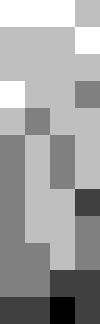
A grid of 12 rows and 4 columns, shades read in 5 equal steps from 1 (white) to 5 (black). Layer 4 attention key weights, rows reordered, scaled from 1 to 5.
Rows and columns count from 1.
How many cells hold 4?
6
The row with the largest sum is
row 12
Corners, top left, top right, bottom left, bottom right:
1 2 4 4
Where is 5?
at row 12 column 3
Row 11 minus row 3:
1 1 2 2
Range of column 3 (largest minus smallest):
4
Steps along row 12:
same up down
